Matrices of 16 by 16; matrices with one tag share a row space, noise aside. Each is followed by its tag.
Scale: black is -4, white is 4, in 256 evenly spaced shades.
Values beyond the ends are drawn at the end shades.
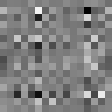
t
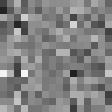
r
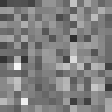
r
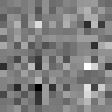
t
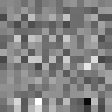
t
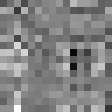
r
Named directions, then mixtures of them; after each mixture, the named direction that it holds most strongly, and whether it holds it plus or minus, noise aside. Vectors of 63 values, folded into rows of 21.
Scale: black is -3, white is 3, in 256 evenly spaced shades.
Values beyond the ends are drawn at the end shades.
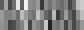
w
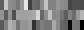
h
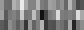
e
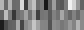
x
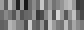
w, minus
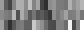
h, minus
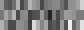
h, minus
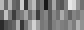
x, plus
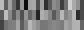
x, plus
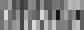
e, minus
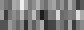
e, plus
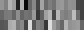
w, minus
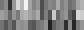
w, plus
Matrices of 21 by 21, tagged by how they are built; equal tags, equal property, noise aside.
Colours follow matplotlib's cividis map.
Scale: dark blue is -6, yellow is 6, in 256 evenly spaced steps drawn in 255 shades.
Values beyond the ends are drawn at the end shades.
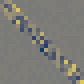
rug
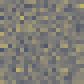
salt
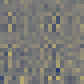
salt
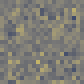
salt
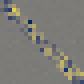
rug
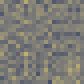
salt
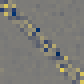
rug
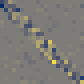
rug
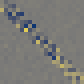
rug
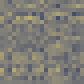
salt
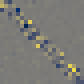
rug
